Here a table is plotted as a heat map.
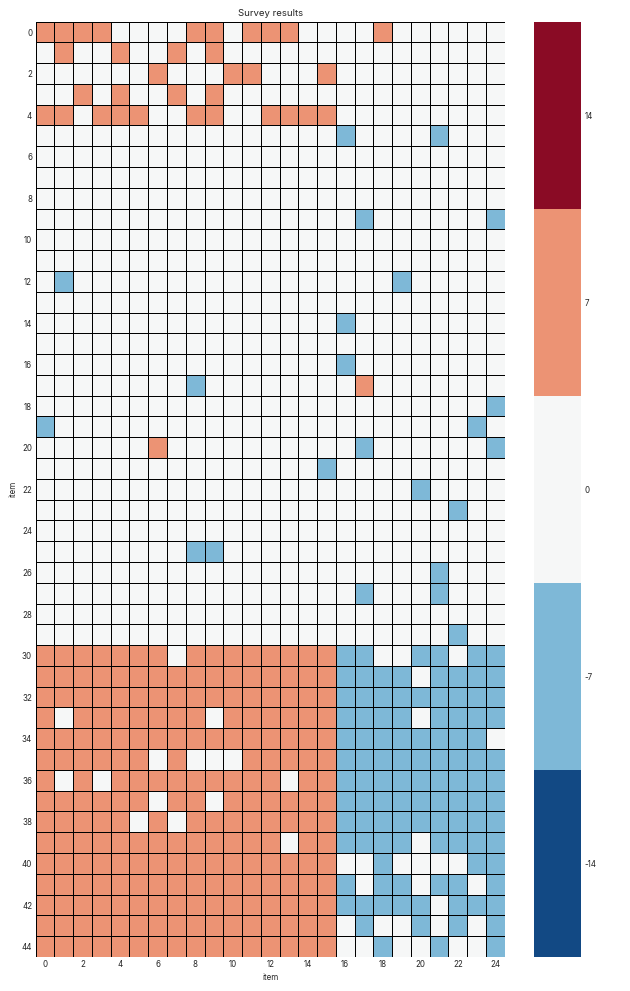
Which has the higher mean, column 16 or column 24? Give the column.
16
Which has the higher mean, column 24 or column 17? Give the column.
17
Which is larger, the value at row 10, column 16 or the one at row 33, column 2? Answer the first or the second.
the second
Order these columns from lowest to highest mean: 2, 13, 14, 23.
23, 13, 14, 2
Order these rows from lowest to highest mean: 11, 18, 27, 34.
27, 18, 11, 34
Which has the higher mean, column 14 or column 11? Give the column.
11
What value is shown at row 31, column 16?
-7
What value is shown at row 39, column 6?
7
